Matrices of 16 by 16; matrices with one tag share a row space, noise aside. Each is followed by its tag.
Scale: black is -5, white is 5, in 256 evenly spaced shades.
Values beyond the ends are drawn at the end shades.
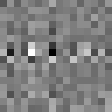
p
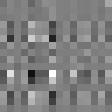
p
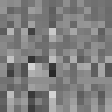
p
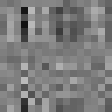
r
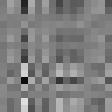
r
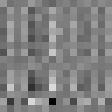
p
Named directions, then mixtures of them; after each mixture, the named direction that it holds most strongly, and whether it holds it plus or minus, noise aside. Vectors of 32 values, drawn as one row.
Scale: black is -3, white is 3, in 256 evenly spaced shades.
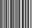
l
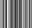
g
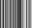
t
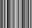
g, minus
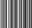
g, plus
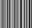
l, minus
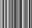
g, plus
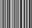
l, minus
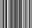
g, plus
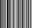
g, minus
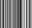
t, plus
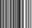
t, plus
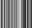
t, minus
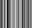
g, minus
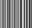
l, minus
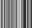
t, minus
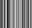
g, minus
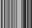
t, minus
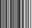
l, plus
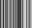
t, plus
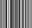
l, plus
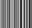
l, minus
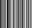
g, minus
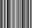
g, minus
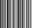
g, minus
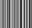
l, minus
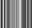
t, minus
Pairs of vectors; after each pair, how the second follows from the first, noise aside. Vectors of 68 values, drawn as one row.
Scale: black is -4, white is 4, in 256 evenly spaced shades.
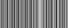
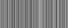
shrunk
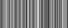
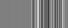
partly zeroed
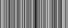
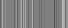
partly zeroed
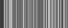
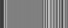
partly zeroed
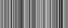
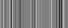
partly zeroed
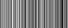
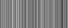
shrunk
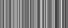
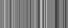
partly zeroed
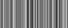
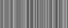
shrunk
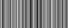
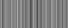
shrunk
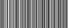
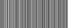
shrunk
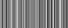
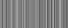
shrunk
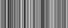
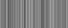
shrunk
